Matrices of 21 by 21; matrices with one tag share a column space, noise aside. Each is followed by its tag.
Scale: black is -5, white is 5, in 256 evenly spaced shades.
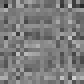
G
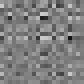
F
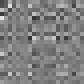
F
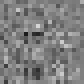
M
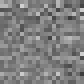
F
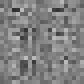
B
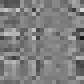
B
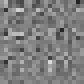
B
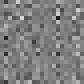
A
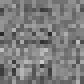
M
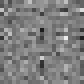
B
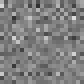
F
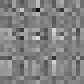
B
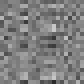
A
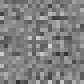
A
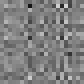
G
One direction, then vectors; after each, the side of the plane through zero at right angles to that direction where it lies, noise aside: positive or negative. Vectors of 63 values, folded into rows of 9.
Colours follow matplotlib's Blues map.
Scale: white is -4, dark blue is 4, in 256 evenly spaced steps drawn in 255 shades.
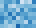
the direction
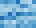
positive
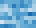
negative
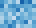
negative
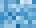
positive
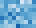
positive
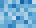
negative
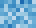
negative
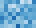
positive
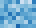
positive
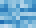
positive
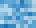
negative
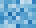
positive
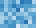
negative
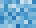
positive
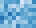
positive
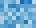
negative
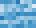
positive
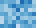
negative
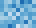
negative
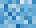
positive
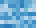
negative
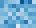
negative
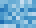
positive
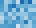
negative
